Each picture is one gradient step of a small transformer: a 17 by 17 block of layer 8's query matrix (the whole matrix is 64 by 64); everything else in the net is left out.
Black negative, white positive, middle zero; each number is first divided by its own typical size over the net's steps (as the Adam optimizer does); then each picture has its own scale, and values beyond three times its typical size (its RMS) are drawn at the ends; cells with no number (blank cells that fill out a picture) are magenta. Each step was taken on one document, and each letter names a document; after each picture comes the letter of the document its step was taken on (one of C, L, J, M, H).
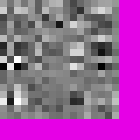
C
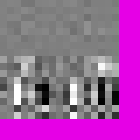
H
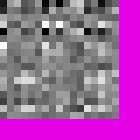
H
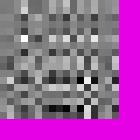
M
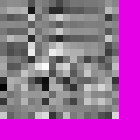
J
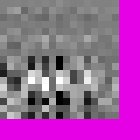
J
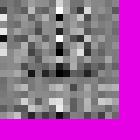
J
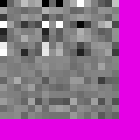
H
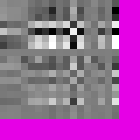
M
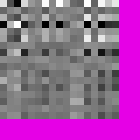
H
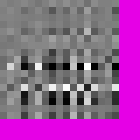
M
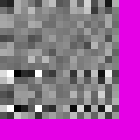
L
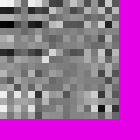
L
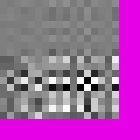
M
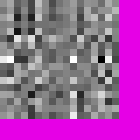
L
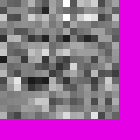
J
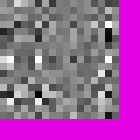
L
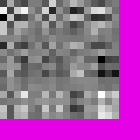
C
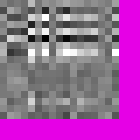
J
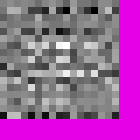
J
